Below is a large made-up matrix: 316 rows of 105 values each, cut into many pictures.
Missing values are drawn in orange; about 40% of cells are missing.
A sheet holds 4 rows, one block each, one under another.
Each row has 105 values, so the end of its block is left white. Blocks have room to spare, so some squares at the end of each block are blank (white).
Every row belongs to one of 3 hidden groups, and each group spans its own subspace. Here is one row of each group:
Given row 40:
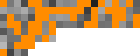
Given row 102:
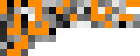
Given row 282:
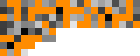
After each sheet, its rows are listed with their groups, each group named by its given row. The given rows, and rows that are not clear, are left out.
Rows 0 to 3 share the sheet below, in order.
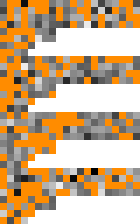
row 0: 102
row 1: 40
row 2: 282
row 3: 102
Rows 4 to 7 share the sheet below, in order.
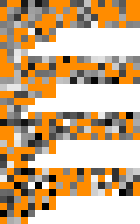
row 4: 40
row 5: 40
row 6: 40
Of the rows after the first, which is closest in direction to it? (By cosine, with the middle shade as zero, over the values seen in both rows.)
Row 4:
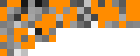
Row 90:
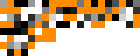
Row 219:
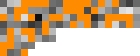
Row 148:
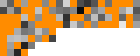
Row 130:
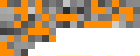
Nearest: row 219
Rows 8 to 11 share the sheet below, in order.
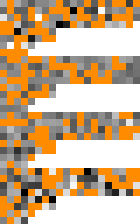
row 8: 282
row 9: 40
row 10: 282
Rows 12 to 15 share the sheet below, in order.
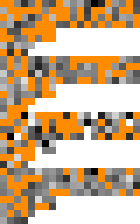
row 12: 40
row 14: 102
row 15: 40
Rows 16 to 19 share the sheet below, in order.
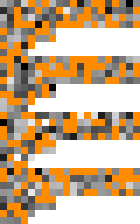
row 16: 40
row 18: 102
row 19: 102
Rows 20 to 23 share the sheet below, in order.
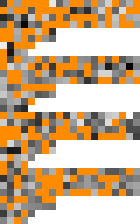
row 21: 282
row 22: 40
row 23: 40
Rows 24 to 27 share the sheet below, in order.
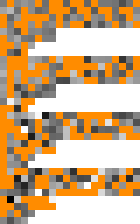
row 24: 282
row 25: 282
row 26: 102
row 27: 102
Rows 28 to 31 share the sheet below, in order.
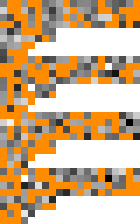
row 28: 282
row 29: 40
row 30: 282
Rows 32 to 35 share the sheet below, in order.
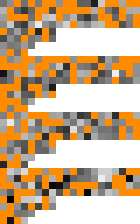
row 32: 102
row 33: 102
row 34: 282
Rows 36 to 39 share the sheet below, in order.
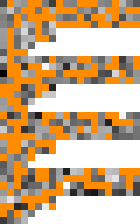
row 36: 102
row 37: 102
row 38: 102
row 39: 40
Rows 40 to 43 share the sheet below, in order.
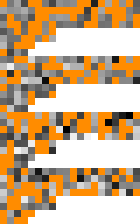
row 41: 282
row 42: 40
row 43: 102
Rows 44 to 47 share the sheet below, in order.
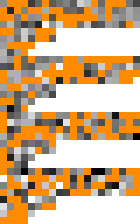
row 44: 282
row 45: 282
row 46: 282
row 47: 40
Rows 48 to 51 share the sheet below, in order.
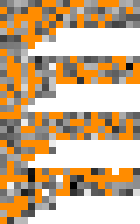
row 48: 40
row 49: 102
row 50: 102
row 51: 282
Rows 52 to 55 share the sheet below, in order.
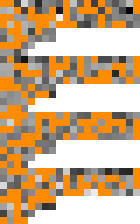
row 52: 102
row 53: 40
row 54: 282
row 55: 40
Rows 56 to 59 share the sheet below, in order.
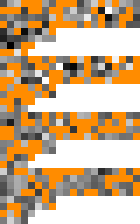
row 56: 282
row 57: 282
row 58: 282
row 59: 102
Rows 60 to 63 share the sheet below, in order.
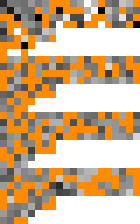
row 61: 282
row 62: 282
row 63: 102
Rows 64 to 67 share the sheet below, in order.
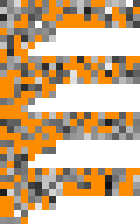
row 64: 40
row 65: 282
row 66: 40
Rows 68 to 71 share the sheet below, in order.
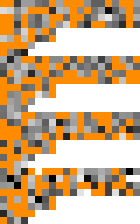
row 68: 282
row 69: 102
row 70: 282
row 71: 102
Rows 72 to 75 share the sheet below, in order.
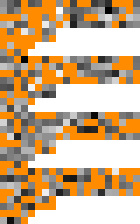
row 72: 282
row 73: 40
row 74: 102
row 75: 282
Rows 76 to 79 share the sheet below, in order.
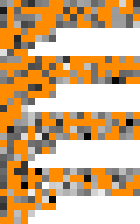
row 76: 282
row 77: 40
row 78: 282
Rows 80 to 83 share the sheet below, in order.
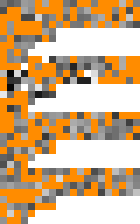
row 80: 102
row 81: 102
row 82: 282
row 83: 282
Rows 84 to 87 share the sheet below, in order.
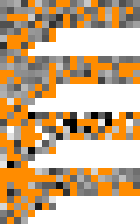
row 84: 102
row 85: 282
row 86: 282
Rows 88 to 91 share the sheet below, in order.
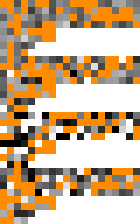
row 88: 282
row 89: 282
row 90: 40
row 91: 282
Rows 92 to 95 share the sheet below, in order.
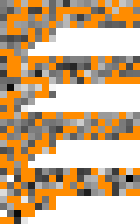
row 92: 40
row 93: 102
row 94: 40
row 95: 102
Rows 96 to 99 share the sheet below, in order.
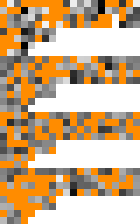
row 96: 102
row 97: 282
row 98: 282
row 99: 282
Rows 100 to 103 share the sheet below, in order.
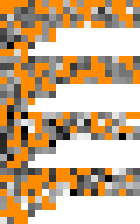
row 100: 282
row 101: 282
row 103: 282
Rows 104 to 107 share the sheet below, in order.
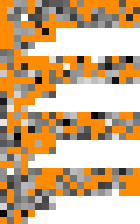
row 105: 40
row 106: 40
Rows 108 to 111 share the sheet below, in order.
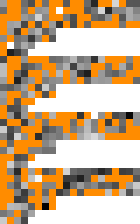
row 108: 282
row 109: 102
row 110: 40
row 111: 40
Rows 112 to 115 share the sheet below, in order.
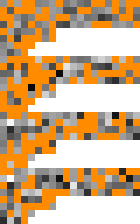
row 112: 282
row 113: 40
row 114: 282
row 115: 282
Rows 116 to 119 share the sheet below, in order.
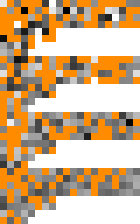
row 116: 102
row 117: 40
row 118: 282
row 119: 102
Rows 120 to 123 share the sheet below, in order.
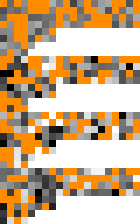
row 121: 102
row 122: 102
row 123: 40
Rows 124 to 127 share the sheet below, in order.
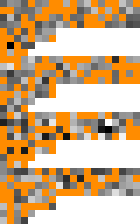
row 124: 282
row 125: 282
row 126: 282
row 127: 40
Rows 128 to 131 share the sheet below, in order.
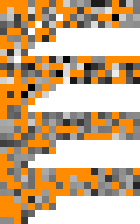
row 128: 40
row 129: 40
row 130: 40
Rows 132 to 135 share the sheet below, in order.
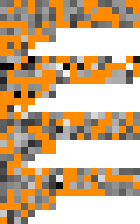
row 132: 282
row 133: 282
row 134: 40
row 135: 102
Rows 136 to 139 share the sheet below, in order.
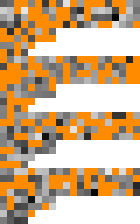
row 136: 40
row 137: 40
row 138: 282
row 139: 40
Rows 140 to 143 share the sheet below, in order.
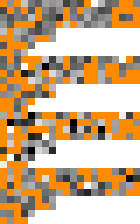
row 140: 40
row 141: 102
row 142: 282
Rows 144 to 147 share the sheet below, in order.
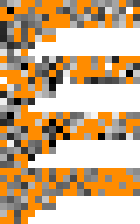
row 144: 282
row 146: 102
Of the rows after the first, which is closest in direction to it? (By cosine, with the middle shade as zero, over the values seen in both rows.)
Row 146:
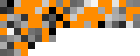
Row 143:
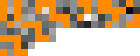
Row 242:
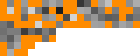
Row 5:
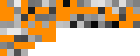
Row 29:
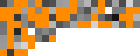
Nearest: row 5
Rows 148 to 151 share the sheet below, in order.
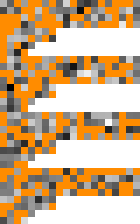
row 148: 40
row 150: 282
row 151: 40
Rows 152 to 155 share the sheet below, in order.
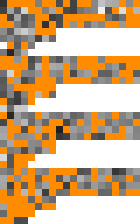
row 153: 282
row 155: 282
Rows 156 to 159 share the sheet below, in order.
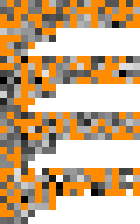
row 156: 40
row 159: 102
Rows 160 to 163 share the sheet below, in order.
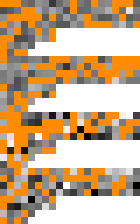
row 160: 282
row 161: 40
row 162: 40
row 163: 40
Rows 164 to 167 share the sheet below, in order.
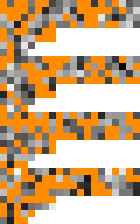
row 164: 102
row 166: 40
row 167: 40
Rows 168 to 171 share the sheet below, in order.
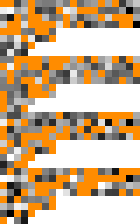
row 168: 282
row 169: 282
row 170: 282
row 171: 282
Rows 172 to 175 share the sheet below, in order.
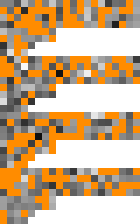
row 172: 40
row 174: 40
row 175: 102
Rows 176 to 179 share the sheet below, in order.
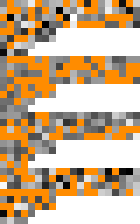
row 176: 282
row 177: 282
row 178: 282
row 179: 40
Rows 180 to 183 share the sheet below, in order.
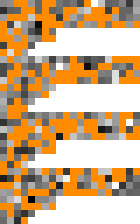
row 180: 40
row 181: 40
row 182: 282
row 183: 40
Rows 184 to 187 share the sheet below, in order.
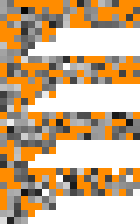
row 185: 40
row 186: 282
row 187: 282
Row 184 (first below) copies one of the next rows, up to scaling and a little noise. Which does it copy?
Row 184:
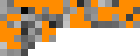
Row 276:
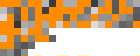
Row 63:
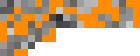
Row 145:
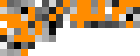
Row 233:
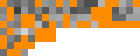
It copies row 145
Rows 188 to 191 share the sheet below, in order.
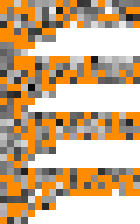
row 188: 282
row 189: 40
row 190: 102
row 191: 40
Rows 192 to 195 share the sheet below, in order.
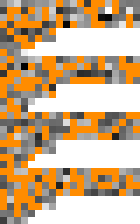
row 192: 282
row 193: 102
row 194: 40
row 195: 40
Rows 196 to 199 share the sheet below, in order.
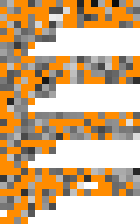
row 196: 102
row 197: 282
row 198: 282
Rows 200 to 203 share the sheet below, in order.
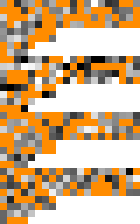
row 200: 40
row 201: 40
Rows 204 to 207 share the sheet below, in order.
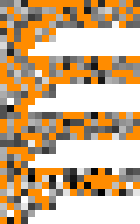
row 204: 40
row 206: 40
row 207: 282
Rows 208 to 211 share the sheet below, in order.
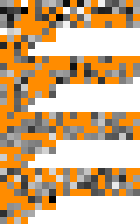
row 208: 40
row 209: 282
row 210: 102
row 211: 102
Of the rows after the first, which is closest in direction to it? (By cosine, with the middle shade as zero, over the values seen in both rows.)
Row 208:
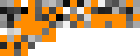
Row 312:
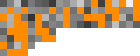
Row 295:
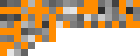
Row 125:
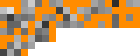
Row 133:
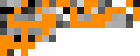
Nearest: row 295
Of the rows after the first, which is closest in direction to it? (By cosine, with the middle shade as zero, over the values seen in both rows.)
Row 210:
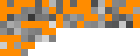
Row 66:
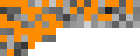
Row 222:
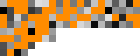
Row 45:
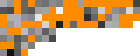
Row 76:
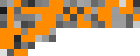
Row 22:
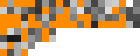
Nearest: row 66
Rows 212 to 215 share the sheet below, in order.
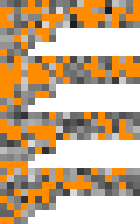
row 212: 282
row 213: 102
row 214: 40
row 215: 282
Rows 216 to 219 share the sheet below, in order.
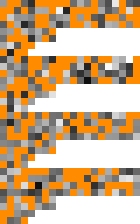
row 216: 282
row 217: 40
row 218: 282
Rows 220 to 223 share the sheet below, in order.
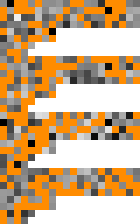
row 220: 102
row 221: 282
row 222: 40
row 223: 282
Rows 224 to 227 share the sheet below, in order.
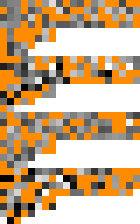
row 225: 282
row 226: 282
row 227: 282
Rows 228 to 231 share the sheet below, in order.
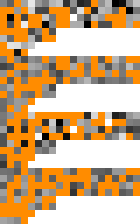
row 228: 282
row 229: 102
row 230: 282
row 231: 282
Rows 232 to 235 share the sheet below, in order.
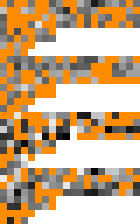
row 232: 40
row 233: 102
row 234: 282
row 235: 40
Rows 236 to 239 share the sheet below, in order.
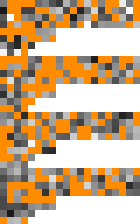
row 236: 282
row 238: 40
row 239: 282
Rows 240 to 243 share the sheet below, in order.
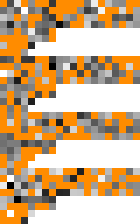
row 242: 282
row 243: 282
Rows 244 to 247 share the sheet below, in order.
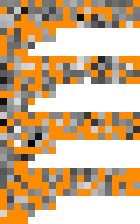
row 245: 102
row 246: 40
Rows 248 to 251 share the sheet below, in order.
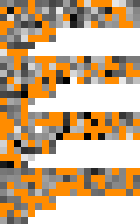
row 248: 282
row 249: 282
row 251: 40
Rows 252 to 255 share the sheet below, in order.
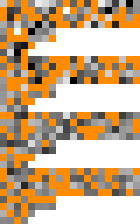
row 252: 40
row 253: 282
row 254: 40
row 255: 102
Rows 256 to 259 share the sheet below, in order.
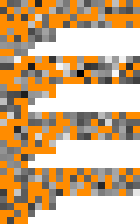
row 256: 102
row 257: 40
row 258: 102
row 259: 282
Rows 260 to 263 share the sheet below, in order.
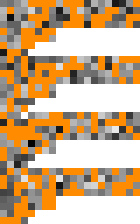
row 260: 282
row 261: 282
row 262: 40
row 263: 102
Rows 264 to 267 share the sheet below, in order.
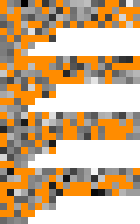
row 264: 40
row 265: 40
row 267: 102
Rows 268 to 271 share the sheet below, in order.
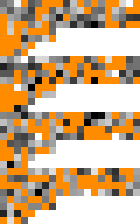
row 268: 40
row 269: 40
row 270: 40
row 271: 40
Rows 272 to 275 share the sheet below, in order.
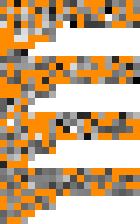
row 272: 282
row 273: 282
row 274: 282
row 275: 40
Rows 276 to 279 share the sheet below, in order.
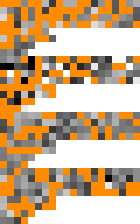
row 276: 102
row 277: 282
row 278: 102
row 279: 282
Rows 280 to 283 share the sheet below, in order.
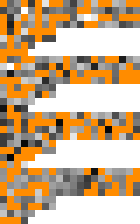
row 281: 282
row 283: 40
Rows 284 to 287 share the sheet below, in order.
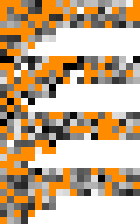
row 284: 40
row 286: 102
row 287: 102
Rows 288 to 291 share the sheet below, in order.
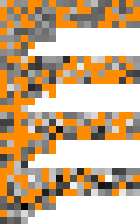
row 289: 40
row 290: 102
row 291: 282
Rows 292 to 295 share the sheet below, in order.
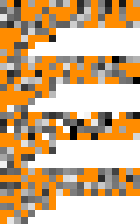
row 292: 40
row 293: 282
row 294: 282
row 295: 282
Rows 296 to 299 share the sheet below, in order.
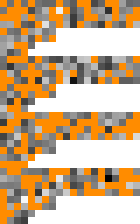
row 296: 282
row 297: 282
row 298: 282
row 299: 282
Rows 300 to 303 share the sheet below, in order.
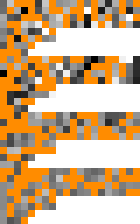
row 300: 102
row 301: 40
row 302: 40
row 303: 282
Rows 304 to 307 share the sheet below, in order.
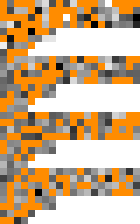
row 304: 40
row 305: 282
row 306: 282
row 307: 40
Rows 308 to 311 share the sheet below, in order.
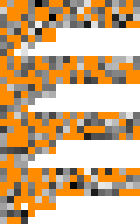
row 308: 40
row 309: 40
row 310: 40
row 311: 282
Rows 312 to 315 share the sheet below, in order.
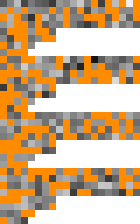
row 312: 40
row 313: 40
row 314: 40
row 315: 282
